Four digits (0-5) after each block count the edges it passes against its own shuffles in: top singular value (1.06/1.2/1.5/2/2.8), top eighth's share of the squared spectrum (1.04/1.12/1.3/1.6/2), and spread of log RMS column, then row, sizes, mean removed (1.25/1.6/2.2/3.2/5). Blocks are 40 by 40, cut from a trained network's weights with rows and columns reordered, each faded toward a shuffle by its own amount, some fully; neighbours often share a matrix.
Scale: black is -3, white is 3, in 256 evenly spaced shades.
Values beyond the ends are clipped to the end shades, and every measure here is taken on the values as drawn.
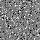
0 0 0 0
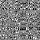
3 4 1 3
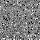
2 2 1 1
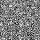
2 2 0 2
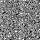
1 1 0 0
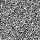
0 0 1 0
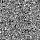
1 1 0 0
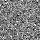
0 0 0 0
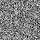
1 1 0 0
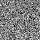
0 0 0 0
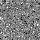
1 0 0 0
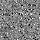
2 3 0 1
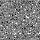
1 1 0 1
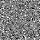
2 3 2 1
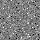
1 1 0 0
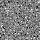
0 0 0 0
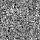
2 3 0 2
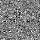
2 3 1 2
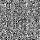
2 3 1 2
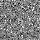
2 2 0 1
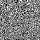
1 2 0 1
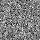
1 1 0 0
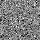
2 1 0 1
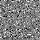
2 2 0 2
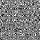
3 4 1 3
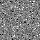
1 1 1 0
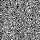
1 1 0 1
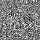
1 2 0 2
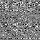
2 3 0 3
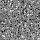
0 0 1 0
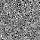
2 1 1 1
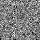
2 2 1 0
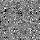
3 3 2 2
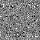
2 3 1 1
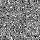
2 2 0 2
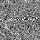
2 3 1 2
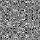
3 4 2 2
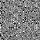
2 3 2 1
